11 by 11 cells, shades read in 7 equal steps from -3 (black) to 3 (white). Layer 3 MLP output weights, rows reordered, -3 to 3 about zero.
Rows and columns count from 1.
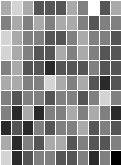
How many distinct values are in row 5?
4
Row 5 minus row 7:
0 2 -1 -1 -1 -1 -1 0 0 -3 -1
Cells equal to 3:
1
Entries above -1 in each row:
7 10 8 7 3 8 8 8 5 6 5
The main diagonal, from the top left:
1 1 0 -1 -2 1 0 0 -1 -1 -3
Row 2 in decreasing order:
1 1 1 1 0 0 0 0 0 0 -1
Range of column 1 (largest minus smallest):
4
